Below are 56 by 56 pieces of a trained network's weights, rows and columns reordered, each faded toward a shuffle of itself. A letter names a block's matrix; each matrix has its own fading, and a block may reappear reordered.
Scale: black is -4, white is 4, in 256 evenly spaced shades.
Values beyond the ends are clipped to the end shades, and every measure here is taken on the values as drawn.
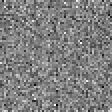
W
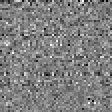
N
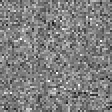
W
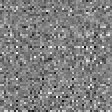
N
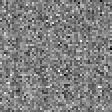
W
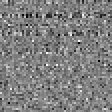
N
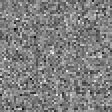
W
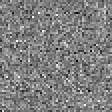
W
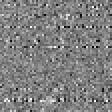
N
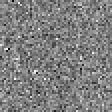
W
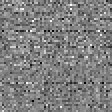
N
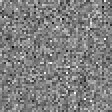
W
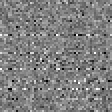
N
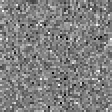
W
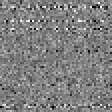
N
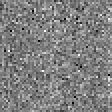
W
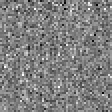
W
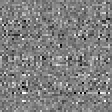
N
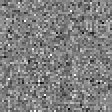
W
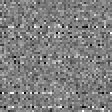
N
